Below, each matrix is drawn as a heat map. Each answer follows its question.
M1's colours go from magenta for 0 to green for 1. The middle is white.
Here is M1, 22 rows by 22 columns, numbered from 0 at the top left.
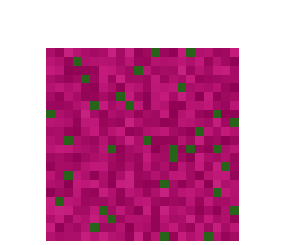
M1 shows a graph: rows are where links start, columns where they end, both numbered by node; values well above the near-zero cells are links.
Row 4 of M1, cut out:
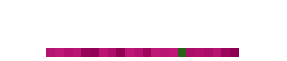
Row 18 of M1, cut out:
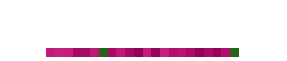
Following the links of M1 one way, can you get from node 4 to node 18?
yes
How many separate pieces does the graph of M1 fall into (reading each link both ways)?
2
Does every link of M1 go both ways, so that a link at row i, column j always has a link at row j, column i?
no
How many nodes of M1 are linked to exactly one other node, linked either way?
0
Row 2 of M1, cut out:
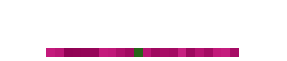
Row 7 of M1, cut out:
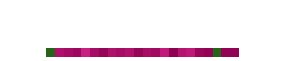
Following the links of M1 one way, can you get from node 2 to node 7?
yes
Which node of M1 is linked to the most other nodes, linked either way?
node 11
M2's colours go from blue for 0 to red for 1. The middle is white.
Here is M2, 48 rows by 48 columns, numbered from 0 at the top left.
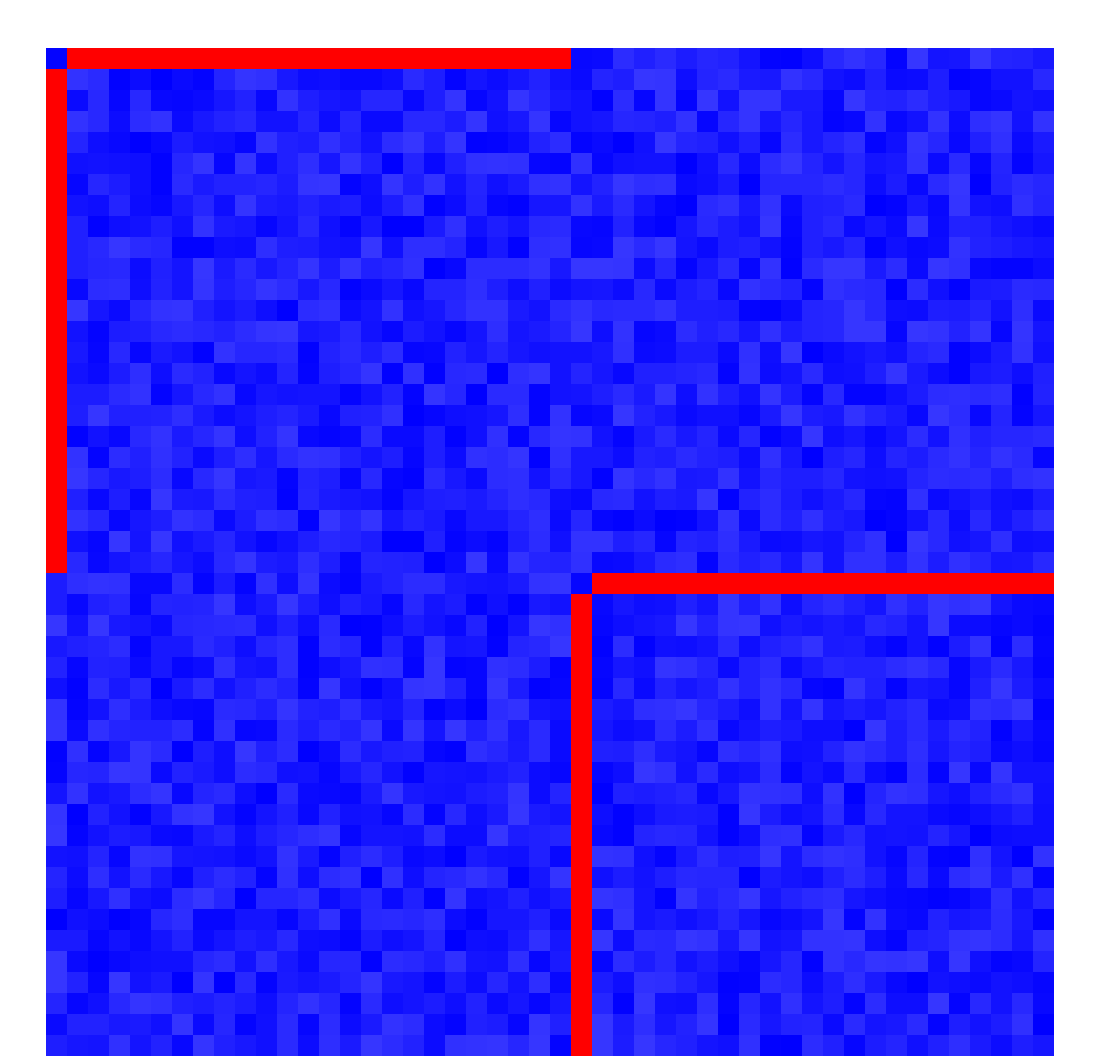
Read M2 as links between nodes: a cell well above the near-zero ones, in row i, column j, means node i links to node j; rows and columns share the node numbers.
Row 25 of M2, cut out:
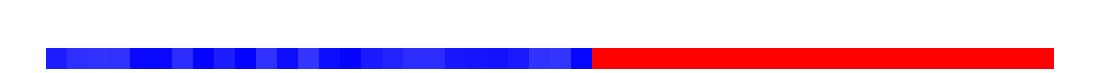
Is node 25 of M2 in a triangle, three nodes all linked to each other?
no
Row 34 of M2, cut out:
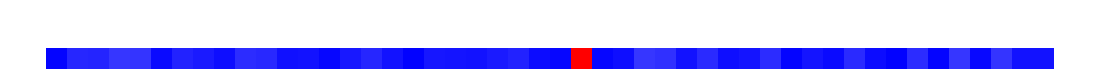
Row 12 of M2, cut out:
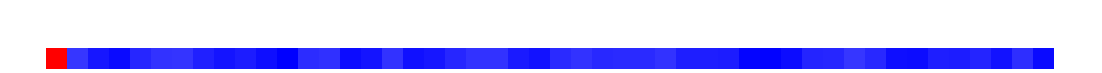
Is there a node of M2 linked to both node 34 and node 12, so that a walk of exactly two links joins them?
no
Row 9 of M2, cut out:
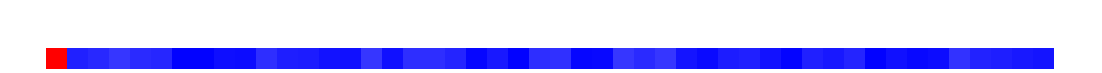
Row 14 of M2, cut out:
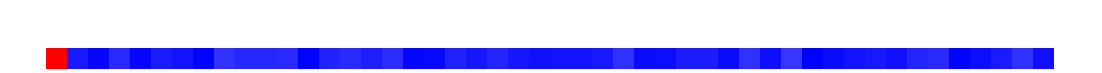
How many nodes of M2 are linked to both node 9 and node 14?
1
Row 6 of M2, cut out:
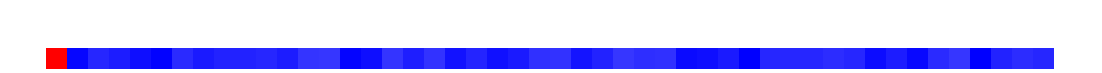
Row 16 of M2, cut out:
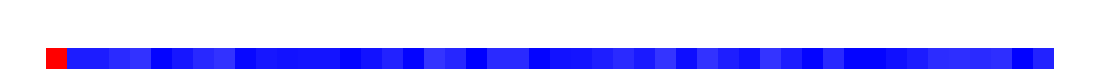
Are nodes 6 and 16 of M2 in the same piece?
yes
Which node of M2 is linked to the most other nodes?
node 0
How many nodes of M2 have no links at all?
0
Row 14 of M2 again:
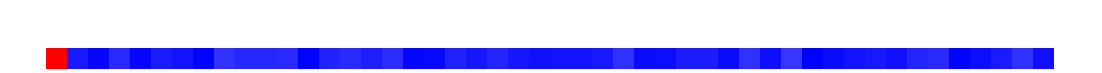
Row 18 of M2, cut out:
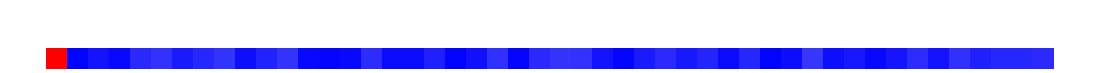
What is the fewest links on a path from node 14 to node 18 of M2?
2
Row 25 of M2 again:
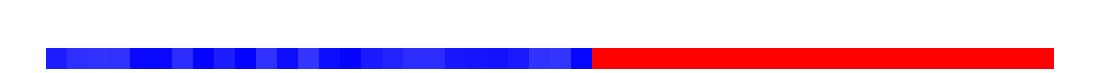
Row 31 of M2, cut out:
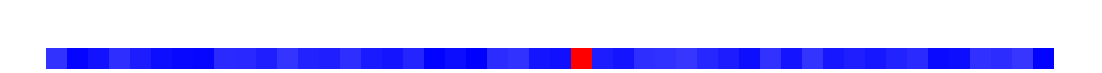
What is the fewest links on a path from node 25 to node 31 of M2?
1
